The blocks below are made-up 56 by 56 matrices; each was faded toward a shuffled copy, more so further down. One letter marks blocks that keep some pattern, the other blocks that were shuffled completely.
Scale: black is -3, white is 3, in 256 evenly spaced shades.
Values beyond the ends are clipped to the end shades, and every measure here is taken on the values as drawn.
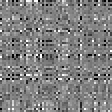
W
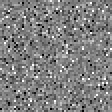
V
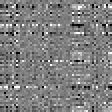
W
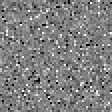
V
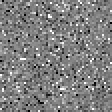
V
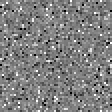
V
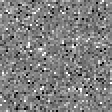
V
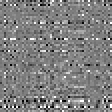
W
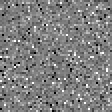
V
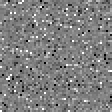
V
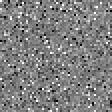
V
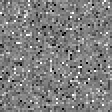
V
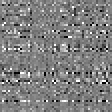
W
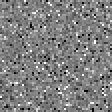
V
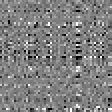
W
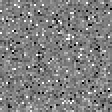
V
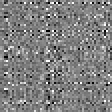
W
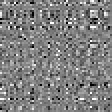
W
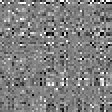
W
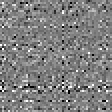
W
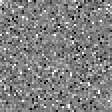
V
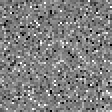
V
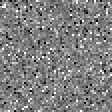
V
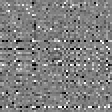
W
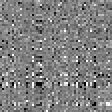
W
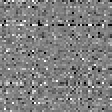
W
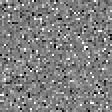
V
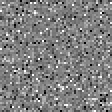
V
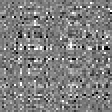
W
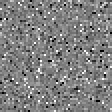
V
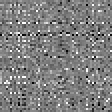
W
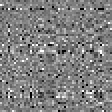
W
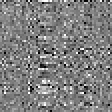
W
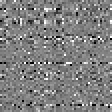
W
